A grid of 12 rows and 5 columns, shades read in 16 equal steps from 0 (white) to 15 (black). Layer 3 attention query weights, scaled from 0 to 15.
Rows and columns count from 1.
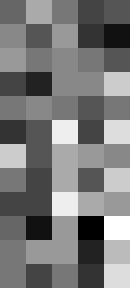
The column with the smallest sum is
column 3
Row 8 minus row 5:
0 4 -3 0 -5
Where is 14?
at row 2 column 5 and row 10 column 2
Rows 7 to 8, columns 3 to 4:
5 6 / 5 10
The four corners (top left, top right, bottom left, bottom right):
9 10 8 2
